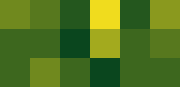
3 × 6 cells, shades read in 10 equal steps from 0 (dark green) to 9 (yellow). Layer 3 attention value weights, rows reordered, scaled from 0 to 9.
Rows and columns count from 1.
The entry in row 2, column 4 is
6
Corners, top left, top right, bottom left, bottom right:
4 5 2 2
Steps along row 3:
up down down up same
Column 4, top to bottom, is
9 6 0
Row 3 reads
2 4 2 0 2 2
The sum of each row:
23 15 12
